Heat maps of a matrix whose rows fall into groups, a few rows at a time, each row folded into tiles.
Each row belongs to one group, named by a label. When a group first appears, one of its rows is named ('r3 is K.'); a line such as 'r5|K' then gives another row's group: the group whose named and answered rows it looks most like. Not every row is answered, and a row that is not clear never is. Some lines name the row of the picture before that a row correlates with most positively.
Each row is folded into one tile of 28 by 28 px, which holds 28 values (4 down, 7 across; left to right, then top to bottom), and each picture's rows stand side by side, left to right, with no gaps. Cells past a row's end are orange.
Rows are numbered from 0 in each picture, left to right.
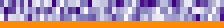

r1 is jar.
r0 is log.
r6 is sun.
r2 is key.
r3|sun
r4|sun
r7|sun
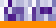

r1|key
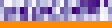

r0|key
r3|log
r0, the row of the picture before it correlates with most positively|1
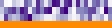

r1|jar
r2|log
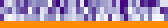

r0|jar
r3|sun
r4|log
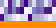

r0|jar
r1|jar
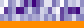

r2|key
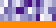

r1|sun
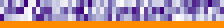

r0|jar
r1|key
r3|sun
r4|key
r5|key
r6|jar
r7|log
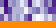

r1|jar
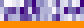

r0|key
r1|sun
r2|jar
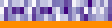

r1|key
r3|sun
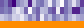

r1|sun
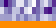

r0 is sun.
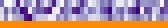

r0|key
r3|jar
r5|sun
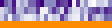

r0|log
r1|log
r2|log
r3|key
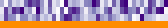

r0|key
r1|log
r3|log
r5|jar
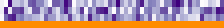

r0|key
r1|sun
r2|log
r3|key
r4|sun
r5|sun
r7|key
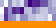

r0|key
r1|log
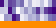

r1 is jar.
